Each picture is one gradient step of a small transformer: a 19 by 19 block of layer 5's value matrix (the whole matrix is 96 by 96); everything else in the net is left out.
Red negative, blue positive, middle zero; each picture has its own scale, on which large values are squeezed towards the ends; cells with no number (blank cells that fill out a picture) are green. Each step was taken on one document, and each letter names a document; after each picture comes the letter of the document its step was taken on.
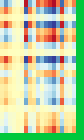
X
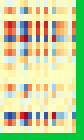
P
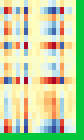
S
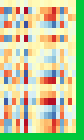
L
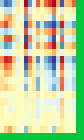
X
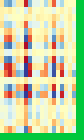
L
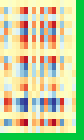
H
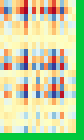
H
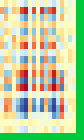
H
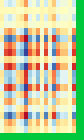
P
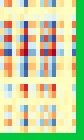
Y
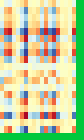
Y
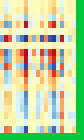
H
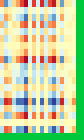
H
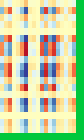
Y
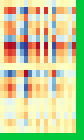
P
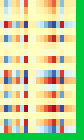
S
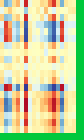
S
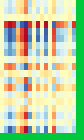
P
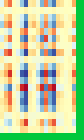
Y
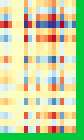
X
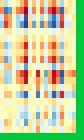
H
